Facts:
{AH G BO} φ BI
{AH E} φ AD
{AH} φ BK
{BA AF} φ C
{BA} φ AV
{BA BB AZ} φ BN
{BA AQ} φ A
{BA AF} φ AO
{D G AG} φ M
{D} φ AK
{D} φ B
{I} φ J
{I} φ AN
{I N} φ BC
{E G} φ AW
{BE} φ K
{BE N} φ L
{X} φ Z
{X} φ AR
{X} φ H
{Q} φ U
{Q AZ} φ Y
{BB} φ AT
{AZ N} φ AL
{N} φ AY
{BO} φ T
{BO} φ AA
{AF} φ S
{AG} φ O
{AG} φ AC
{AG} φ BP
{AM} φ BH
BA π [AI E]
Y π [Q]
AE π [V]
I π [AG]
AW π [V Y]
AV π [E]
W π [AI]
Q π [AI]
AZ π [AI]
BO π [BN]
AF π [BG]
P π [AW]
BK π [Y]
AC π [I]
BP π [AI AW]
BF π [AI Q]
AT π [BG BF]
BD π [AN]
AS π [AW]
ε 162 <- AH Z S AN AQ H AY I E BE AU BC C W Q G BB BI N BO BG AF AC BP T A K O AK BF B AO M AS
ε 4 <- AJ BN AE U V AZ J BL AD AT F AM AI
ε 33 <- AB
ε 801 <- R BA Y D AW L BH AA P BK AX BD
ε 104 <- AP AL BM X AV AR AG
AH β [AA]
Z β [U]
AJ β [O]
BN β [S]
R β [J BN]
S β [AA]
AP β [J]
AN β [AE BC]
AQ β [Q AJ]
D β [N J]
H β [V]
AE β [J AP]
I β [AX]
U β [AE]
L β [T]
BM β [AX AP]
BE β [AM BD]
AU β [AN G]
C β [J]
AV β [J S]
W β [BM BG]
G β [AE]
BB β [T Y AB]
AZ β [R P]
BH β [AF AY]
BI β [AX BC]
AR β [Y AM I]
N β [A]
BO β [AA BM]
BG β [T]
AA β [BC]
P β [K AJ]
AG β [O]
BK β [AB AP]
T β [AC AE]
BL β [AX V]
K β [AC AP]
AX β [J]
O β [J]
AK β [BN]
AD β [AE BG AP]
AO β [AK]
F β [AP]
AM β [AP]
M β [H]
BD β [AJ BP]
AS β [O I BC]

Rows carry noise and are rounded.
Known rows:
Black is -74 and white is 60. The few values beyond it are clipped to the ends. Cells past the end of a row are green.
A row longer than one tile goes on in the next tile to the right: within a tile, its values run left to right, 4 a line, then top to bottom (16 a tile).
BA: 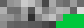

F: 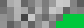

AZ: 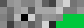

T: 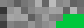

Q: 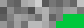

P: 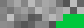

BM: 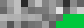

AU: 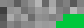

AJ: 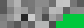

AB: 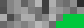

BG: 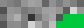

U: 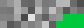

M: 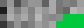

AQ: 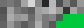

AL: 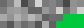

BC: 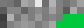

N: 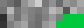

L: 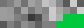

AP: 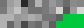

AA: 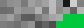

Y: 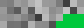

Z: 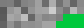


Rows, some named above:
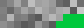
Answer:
P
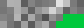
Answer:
AD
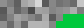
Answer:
Q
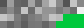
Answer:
D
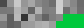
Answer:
AI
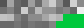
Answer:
D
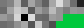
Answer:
AM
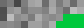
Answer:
O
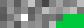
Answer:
E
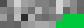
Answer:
AI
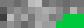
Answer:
AS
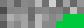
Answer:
AC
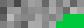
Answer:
O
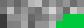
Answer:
BE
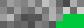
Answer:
BD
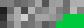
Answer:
BO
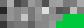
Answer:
G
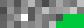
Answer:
E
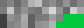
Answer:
BE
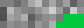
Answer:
K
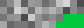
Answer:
AE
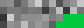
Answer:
I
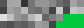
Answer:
AG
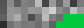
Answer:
BB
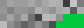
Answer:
BK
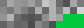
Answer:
BD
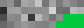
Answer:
S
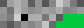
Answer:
AT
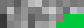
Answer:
BE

